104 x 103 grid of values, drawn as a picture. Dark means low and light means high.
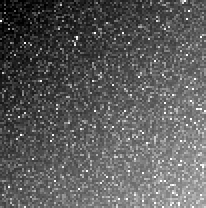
Ninth with the lowest average: top left. Ninth with the highest average: bottom right. Stripes: none. Mirror symmetry: none. Slope: up to the bottom right.
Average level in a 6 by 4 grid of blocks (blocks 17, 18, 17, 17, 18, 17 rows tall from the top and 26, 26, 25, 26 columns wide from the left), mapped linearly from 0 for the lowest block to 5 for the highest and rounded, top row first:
0 1 1 2
1 1 2 3
1 2 3 3
2 2 3 4
2 3 4 4
3 3 4 5
